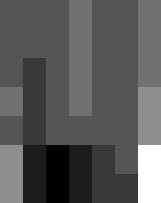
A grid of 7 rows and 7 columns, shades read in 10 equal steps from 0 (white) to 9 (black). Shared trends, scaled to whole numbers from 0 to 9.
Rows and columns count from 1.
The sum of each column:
37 49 48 42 44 43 23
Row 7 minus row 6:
0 0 0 0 0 1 0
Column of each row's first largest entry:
1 1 2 2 2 3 3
